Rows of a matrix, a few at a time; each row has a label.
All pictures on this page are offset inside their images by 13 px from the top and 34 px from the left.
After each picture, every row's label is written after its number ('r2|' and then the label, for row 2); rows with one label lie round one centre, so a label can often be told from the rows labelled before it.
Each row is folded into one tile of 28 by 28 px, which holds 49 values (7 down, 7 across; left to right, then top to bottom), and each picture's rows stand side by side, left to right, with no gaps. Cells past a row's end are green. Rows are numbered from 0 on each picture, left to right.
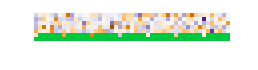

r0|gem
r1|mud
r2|mud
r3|gem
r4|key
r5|key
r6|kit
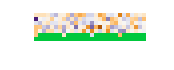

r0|kit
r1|key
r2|gem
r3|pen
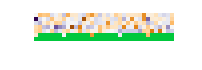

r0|kit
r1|gem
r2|mud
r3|pen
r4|kit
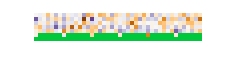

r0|kit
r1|gem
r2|kit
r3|pen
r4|pen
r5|pen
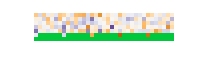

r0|pen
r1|key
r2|kit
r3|mud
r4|mud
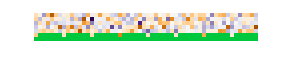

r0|key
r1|gem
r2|kit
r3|mud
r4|pen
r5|pen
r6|key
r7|key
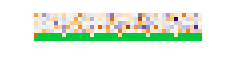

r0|mud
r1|pen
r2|gem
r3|gem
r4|gem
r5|kit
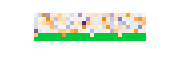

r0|pen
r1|mud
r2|pen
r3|kit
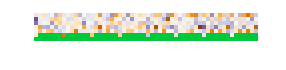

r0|kit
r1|mud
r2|gem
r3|mud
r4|gem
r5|key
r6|key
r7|key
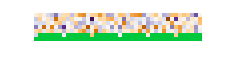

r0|gem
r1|key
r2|kit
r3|key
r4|gem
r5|kit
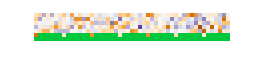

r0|mud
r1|pen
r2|mud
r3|kit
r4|mud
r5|key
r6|gem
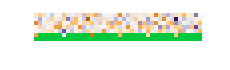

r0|mud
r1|pen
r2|mud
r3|mud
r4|kit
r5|kit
